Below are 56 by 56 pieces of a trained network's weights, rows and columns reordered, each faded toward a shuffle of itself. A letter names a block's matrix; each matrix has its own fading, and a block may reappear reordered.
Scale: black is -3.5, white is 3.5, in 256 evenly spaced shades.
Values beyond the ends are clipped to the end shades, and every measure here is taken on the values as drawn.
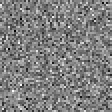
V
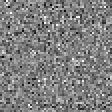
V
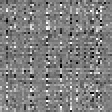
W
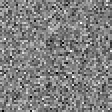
V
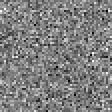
V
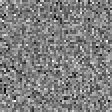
V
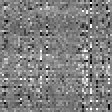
W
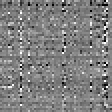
W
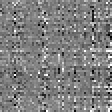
W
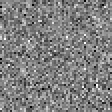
V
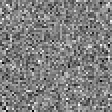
V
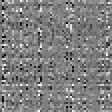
W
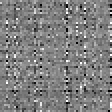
W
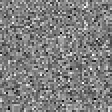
V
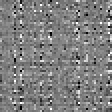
W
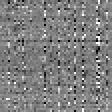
W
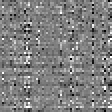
W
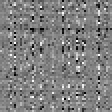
W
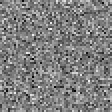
V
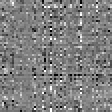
W
